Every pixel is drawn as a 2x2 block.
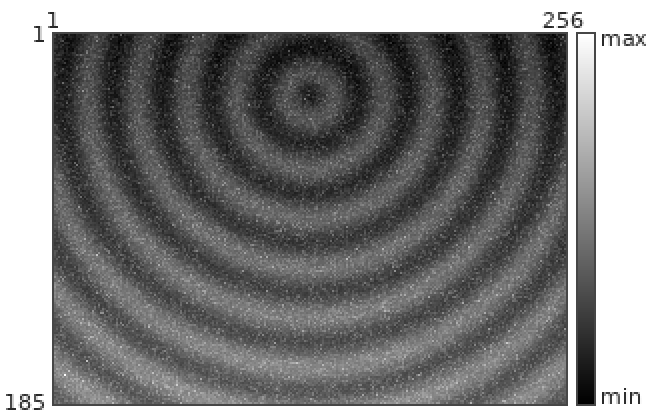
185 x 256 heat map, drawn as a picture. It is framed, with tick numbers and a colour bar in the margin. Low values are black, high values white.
Odd rows or columns: none. Rings: centred on the top middle. Histogram: bell-shaped. Slope: up to the bottom.
